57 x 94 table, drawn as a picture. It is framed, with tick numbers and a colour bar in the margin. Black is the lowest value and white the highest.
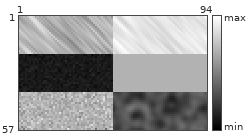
The table splits into 3 rows of 2 panels. Panel 1,1: high, slanting down to the right. Panel 1,2: very high, slanting down to the right, faint in contrast. Panel 2,1: very low, fine-grained, faint in contrast. Panel 2,2: high, flat. Panel 3,1: high, fine-grained. Panel 3,2: low, blotchy.
